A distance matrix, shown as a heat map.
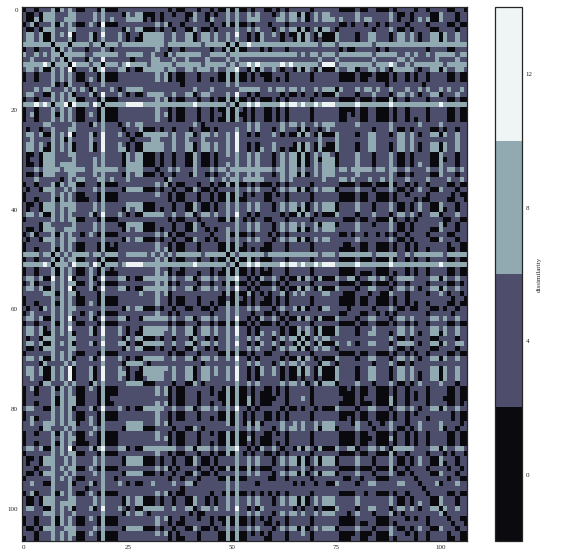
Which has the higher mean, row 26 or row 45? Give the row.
26
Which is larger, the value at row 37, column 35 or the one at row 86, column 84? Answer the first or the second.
the second
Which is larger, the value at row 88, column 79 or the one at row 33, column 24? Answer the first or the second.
the first
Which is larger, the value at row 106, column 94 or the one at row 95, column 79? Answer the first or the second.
the second
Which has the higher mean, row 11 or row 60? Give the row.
11
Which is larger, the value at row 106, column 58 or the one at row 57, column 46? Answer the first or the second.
the second
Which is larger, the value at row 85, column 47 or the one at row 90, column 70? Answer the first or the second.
the second
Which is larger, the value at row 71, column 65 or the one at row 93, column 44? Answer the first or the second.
the first
